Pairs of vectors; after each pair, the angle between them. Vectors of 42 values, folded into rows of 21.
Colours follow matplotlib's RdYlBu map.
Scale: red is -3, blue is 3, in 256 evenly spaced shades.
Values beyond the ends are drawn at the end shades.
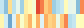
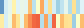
partly aligned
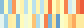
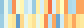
nearly parallel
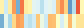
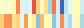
partly opposed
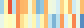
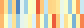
nearly opposite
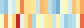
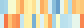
nearly parallel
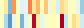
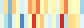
nearly parallel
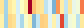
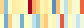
nearly parallel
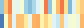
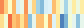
orthogonal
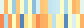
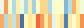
nearly parallel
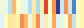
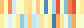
nearly opposite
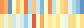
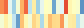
partly aligned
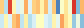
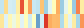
partly opposed
